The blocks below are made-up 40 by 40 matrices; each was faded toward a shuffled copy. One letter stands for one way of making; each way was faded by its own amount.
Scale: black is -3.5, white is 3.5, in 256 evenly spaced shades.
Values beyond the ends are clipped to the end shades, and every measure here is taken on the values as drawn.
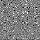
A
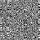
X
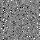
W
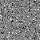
W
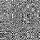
X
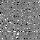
A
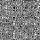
X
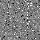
W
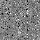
W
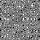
A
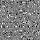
A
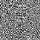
X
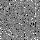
W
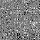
A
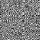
X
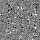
W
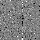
W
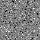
W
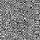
X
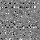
A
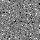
W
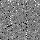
W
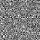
X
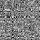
X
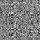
X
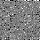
A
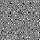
A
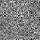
X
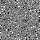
W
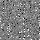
W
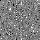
W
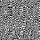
A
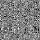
X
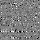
A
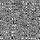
X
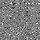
A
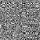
X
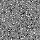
W
